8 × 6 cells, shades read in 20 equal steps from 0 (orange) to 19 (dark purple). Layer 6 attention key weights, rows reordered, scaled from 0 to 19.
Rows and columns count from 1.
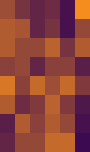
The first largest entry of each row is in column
5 5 5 6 6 6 6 6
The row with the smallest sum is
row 5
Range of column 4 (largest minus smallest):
9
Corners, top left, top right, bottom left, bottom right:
9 0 15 19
